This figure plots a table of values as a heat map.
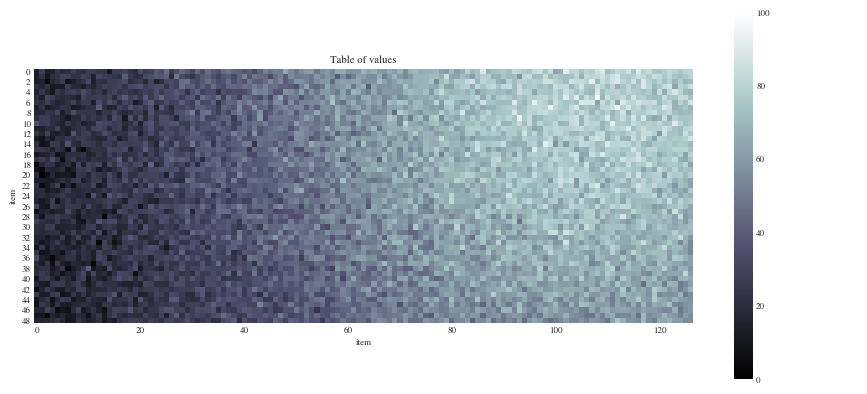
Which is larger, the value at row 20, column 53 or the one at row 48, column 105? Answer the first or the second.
the second
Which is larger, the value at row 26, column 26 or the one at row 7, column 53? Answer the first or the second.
the second
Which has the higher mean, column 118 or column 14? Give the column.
118
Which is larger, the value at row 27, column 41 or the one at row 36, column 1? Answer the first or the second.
the first
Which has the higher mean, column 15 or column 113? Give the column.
113
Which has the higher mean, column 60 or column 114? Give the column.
114
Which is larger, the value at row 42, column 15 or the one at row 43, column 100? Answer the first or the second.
the second
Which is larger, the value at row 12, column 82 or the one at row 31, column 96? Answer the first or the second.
the second
